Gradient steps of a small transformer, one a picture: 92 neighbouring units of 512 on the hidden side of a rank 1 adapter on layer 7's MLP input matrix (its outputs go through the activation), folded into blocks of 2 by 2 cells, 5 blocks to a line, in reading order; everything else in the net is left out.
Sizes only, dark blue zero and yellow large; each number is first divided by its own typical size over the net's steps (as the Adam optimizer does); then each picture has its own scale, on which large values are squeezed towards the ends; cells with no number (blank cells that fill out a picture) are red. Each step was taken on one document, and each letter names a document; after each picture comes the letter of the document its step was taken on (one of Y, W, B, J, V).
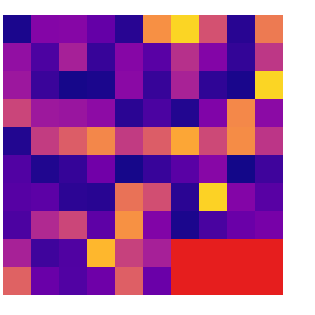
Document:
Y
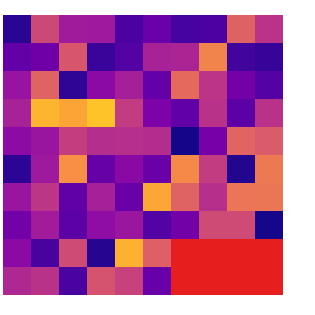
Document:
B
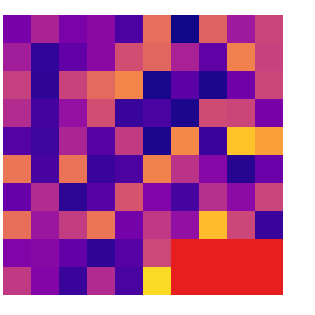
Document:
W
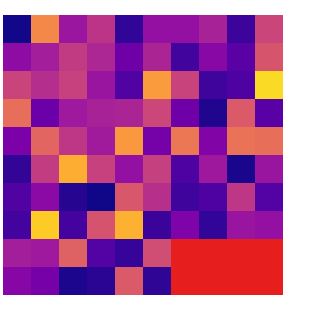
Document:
Y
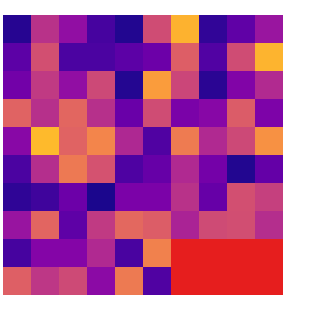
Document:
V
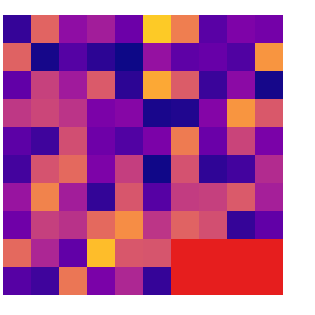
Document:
V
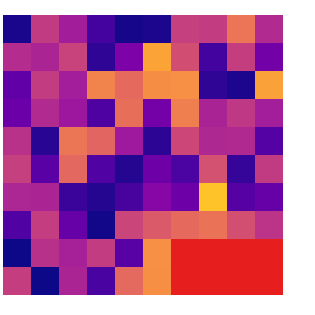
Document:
V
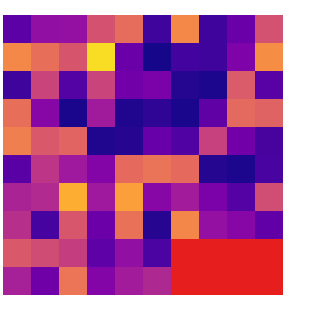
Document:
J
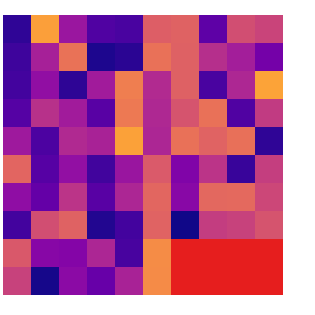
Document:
V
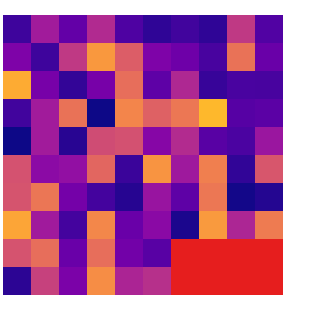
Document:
W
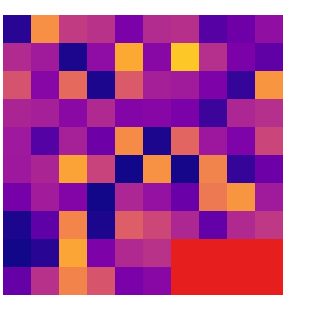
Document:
Y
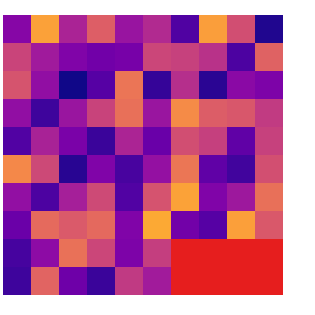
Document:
J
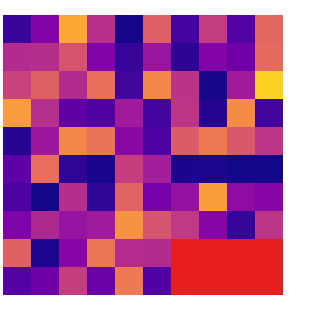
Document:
Y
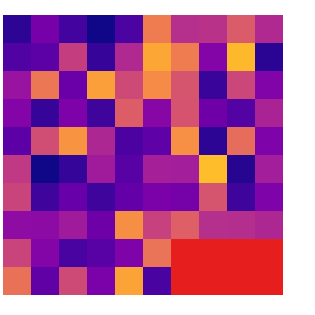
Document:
V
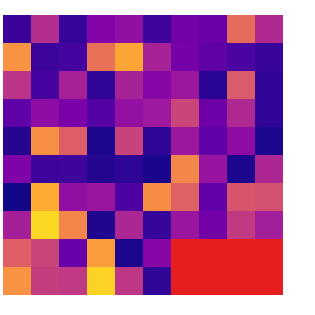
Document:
W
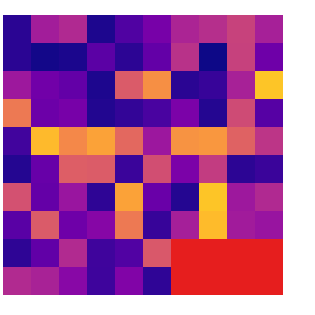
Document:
Y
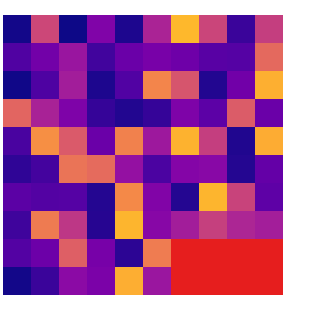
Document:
Y
